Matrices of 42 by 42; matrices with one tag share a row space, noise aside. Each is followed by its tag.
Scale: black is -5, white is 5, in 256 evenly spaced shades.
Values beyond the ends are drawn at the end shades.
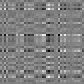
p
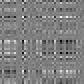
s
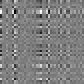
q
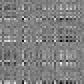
s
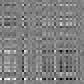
s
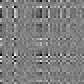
q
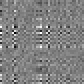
q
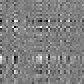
q
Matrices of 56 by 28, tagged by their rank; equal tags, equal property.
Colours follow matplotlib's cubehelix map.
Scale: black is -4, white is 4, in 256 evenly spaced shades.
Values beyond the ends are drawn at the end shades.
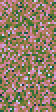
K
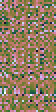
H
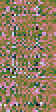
H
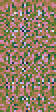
H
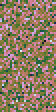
K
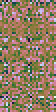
H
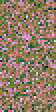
K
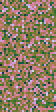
K
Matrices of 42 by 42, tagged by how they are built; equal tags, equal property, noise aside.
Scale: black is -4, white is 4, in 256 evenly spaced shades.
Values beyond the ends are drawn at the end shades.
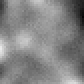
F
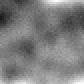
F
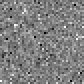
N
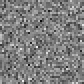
N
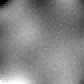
F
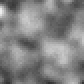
F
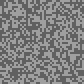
N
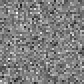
N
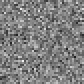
N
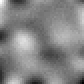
F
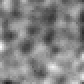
F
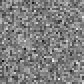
N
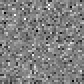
N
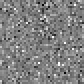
N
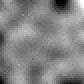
F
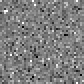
N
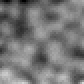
F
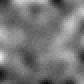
F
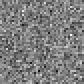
N
